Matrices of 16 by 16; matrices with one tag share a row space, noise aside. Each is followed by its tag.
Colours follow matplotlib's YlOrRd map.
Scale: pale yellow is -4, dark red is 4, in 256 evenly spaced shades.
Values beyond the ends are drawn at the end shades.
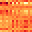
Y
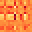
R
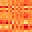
Y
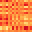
Y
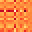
R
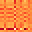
R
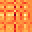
R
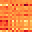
Y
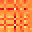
R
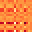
R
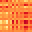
Y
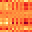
Y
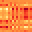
Y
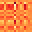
R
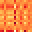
R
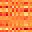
Y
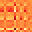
R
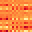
Y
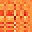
R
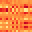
Y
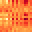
Y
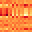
Y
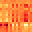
Y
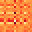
R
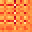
R
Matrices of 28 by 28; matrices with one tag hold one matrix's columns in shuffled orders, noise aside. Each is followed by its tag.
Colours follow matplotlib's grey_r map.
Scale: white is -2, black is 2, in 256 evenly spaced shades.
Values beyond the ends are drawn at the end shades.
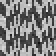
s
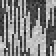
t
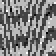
s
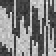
t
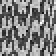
s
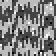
s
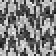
s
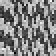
s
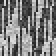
t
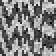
s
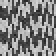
s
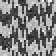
s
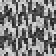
s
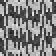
s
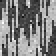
t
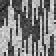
t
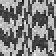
s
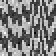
s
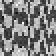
s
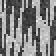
t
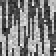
t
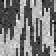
t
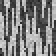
t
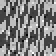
s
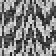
s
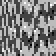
s
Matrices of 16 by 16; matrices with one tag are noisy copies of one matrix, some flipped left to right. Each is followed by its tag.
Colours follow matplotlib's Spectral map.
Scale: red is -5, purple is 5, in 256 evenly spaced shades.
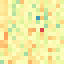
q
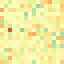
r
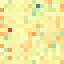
r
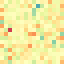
r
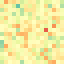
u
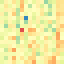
q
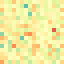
r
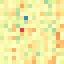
q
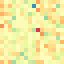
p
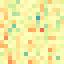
q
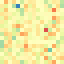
u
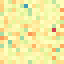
r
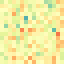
q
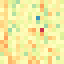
q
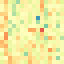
q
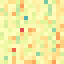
q
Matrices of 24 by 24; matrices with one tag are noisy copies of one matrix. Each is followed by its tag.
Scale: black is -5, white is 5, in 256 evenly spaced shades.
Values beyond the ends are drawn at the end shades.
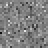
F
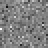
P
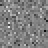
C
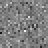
F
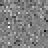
C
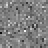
F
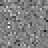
C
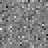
P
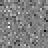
C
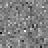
F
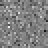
C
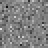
P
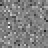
C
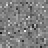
F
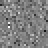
C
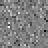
C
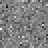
P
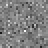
F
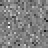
C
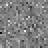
F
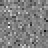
C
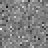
P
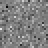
P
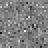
F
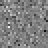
C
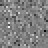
C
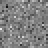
P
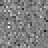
C
